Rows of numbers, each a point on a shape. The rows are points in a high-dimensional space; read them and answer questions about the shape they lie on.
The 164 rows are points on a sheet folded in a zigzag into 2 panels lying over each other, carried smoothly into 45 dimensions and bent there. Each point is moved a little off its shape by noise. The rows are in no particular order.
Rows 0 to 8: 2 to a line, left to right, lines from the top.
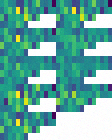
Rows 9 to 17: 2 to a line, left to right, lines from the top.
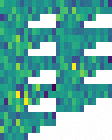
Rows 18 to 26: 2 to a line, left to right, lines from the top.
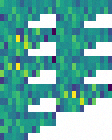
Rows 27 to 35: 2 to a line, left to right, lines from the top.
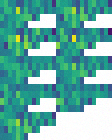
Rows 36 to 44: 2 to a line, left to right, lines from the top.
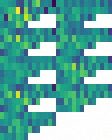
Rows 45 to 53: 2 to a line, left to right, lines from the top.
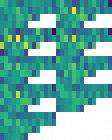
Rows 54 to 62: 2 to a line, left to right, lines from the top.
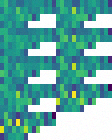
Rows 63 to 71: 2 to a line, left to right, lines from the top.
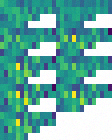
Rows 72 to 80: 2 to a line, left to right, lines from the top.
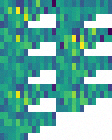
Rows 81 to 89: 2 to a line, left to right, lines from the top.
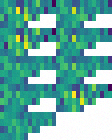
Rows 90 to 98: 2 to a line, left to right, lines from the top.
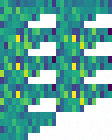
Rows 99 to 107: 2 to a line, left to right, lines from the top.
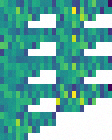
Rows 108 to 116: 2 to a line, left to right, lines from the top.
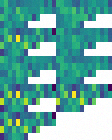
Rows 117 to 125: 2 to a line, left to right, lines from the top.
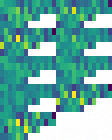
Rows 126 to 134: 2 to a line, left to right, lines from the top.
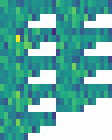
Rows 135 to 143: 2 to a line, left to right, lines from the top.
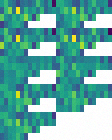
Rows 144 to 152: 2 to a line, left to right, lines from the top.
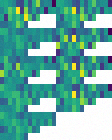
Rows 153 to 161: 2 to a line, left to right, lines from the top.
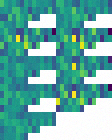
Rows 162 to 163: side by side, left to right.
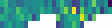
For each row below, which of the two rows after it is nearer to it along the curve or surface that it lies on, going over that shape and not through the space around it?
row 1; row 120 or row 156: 156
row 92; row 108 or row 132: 132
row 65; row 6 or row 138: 138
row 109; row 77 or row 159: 159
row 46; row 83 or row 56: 83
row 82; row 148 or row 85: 148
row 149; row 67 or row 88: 88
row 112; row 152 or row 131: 131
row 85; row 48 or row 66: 48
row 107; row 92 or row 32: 92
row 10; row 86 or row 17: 86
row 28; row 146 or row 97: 97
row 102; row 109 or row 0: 0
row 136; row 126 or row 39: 39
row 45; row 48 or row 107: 107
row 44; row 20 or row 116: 20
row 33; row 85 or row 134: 134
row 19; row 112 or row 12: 12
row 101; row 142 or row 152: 152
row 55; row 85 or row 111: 111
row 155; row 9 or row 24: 24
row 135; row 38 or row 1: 38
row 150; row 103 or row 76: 103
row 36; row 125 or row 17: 125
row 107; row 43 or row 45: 45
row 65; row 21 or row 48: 48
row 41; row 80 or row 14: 80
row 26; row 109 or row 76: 109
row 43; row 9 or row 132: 9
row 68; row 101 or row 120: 101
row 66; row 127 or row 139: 139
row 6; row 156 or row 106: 156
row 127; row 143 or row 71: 71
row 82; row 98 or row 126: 126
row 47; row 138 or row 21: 138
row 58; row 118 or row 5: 5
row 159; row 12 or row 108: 12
